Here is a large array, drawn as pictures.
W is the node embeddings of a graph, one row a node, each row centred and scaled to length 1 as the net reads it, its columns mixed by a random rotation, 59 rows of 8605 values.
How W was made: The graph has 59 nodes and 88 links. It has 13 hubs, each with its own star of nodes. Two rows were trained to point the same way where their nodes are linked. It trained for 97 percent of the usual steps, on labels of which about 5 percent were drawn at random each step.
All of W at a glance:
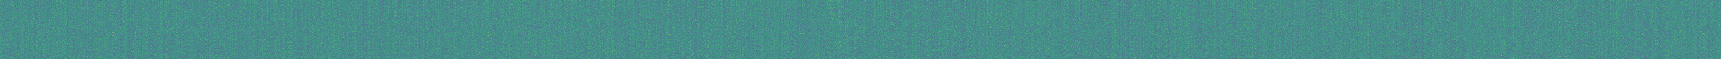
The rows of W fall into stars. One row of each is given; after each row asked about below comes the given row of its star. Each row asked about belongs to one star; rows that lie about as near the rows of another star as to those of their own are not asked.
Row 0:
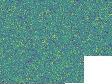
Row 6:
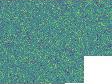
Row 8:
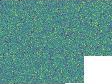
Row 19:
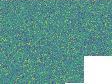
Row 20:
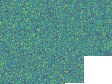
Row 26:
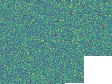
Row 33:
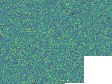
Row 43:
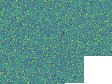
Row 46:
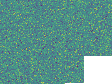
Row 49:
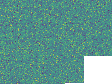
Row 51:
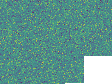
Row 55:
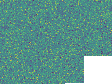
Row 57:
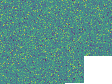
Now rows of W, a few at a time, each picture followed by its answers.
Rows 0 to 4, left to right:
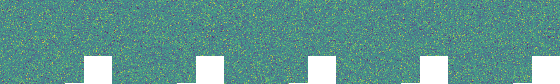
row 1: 8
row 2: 46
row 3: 33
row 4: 8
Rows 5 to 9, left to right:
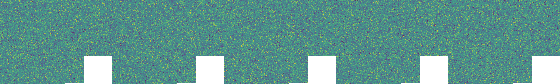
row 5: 8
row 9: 49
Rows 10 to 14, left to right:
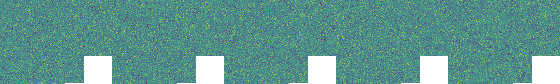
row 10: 46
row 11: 43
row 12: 6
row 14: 8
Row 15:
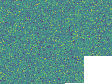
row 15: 6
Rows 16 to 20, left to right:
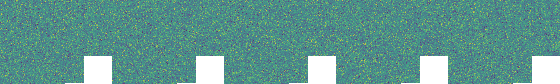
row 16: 43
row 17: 57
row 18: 8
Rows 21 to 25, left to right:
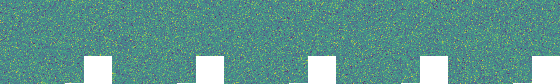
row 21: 46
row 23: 26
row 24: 51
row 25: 33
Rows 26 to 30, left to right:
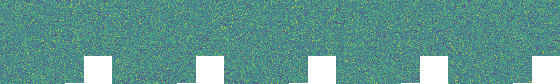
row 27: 57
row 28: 26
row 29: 55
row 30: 57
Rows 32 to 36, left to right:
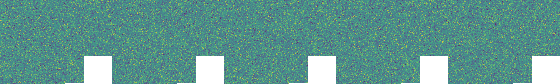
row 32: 57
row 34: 0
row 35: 51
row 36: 43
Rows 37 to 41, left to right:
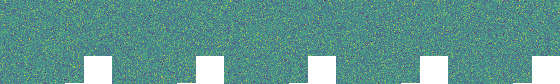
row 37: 20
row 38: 33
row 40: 55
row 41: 26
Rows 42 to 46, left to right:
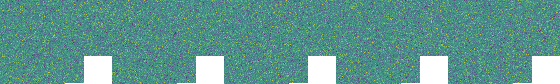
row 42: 0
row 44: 55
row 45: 26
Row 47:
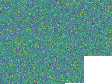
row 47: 33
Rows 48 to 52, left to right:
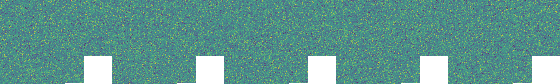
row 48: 19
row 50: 55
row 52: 0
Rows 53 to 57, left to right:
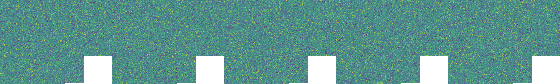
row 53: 19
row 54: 57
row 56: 46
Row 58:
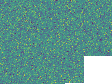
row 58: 20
